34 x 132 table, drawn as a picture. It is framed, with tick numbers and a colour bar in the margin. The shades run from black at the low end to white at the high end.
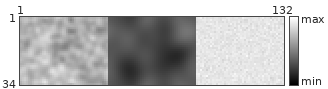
The table splits into one row of 3 panels. Panel 1,1: high, blotchy. Panel 1,2: low, smooth. Panel 1,3: very high, fine-grained, faint in contrast.
